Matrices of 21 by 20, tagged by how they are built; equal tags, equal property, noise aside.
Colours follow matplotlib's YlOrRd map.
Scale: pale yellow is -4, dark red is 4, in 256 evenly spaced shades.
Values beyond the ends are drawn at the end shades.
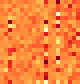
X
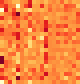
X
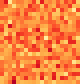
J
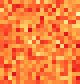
J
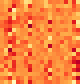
X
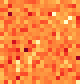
J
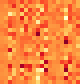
X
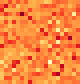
J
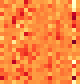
X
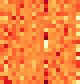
X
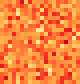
J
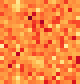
J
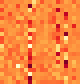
X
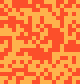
J
